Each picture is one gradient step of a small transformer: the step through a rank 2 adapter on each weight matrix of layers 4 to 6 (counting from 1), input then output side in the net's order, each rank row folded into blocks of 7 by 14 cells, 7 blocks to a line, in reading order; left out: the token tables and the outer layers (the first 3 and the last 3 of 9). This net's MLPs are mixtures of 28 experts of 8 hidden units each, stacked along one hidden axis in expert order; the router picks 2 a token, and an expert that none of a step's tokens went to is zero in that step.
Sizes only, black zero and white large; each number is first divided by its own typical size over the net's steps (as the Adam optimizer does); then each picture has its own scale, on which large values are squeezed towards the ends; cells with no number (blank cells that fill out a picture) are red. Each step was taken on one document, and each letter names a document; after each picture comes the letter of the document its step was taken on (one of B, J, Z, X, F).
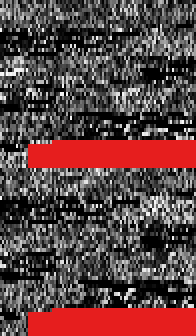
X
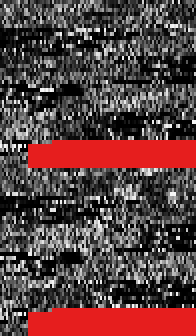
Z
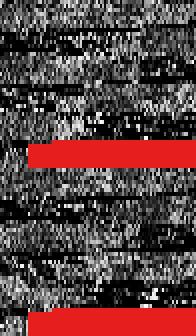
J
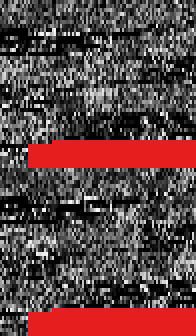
X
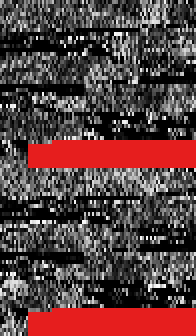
J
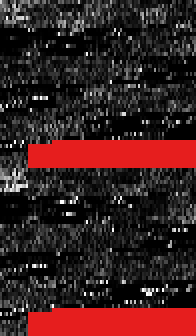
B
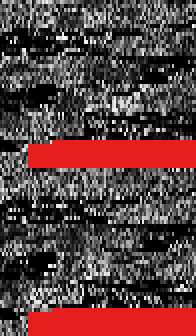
X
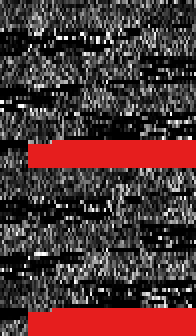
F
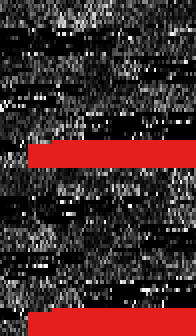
B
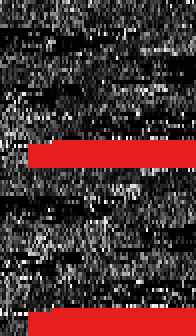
Z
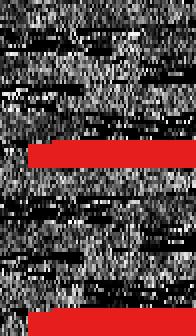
J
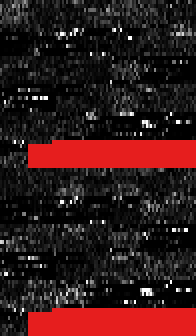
B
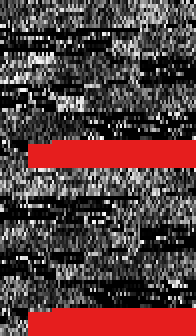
J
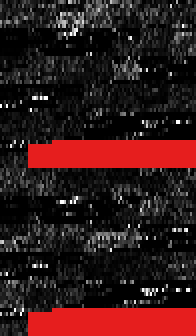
B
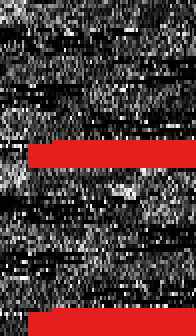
Z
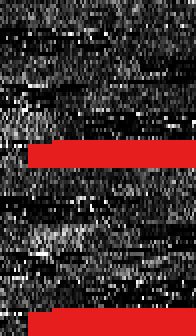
Z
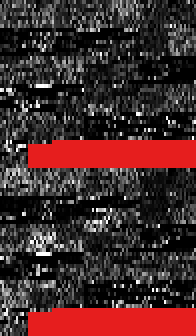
Z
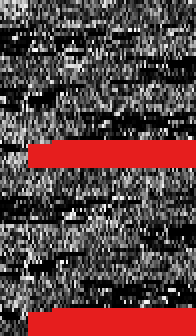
X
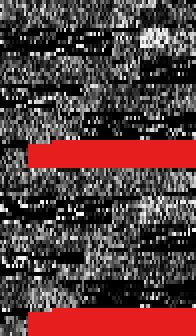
J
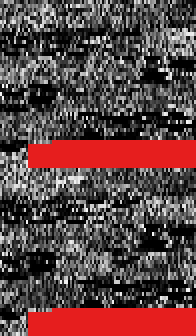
X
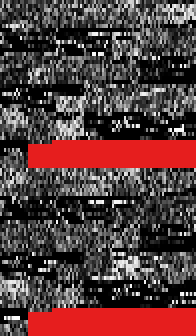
J
